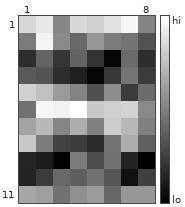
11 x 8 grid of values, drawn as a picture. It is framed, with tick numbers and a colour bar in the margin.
Calmest part: bottom middle. Grain: streaks across. Stripes: horizontal, repeating 2 times.
